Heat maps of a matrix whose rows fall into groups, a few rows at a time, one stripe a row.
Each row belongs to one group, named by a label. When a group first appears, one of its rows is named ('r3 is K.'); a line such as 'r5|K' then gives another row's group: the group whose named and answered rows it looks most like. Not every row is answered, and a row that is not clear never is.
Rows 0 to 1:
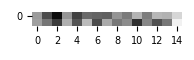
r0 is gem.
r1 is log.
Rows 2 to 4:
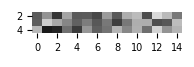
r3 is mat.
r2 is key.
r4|gem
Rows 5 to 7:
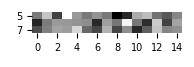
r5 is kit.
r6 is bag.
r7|bag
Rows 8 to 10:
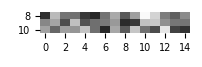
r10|bag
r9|kit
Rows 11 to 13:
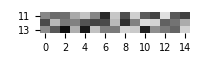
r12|mat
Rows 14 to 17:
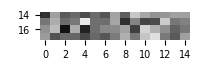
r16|kit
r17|gem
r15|bag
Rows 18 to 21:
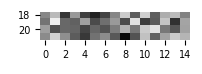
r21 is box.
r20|gem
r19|bag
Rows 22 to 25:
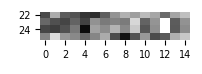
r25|box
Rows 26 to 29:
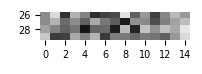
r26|key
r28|gem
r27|box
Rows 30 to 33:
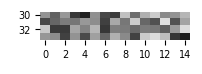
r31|bag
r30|gem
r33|kit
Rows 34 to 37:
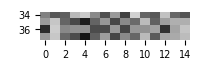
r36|mat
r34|bag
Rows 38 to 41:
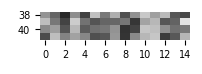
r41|mat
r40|kit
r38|kit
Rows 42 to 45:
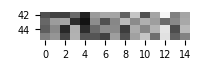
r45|key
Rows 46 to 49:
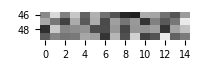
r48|mat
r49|bag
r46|kit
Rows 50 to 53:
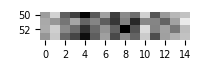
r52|box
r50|box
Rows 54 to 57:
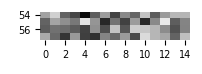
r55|bag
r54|box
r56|mat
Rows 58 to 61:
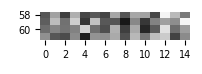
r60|bag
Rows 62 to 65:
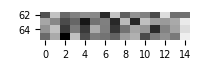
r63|gem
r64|box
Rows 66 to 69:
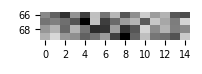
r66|kit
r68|key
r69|box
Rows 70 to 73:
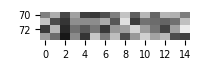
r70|key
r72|mat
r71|gem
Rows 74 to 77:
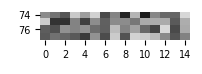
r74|log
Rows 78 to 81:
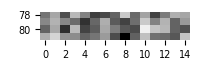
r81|box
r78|key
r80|kit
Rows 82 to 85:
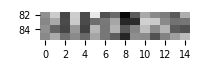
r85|box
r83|kit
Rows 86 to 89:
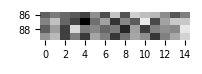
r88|log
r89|box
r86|mat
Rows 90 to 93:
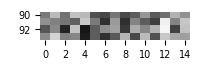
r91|bag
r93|key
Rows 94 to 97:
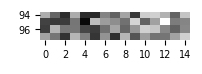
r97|gem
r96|mat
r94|gem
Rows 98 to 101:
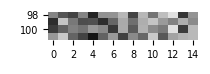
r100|bag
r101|box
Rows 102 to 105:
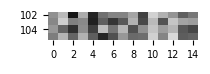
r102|kit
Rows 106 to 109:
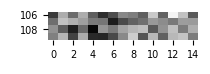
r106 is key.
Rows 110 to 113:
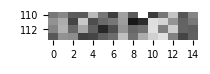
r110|bag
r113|mat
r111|kit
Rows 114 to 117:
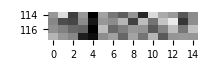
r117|box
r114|kit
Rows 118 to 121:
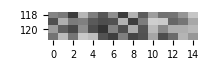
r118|gem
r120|gem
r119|mat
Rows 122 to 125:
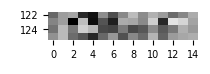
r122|mat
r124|key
